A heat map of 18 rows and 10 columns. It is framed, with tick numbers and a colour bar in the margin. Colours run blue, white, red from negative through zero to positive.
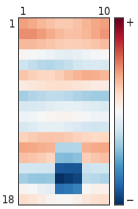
In the bottom middle lies a patch that is lower than the rest. Values change most from cell to cell in the bottom middle. The bottom middle is the ninth with the lowest average.
